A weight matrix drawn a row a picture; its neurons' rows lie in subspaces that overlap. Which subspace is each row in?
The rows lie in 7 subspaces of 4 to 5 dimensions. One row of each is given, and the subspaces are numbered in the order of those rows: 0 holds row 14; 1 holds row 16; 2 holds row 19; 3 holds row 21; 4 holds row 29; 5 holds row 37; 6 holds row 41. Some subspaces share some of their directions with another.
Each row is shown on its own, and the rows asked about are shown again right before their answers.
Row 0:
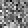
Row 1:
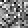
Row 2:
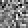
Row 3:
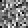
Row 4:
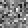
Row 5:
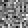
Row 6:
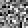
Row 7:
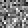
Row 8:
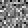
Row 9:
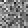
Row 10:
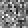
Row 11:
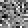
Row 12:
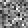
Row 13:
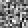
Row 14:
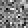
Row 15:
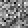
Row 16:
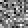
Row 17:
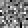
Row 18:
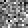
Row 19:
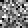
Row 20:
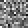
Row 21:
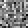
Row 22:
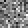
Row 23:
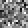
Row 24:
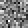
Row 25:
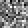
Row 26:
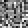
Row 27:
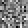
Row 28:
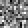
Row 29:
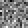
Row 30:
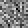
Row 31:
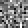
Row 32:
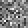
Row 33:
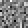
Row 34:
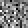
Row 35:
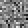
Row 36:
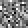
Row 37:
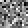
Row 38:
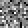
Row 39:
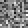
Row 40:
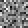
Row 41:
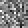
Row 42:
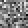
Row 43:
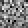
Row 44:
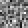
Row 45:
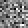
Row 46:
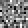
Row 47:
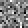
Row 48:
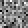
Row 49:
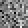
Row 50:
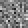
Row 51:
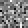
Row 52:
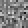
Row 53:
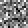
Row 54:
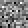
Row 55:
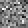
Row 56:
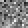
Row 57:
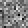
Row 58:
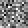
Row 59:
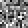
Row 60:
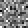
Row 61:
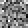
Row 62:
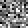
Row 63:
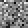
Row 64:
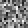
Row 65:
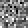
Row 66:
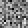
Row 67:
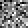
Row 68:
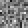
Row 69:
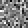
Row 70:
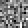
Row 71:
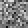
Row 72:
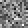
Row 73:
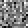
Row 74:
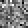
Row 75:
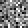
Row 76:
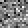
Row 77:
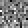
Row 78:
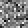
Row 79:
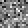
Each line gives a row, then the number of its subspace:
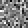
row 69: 1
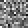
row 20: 0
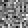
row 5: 5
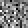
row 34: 4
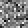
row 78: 0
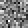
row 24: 2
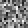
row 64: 1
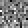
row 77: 4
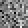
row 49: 6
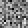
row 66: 0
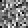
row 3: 1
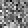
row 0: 3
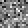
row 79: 1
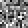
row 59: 3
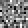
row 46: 6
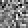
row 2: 1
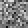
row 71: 4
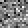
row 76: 1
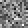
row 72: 5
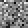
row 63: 4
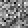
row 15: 0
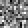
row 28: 6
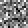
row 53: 1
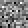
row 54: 6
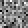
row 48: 3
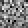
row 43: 2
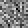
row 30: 4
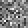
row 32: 0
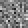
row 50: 4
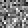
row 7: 1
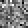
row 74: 1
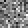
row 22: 2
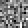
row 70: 3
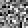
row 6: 3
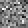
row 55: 2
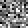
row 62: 3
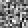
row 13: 3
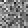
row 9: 0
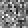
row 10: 6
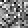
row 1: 0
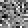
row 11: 2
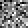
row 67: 4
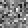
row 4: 6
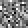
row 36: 4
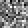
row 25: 6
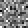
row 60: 0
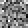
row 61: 2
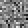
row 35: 6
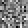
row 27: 5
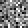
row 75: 1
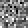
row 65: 6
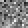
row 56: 4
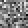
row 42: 6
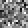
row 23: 1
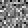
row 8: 1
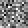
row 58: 4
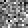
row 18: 2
